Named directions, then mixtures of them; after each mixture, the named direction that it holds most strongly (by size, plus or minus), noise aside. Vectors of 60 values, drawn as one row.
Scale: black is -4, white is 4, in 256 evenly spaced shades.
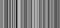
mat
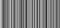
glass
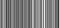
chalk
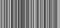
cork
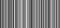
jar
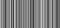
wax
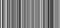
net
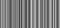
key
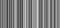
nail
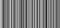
glass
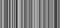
mat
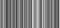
chalk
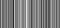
jar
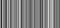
net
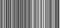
chalk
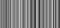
key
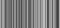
wax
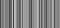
nail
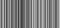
cork
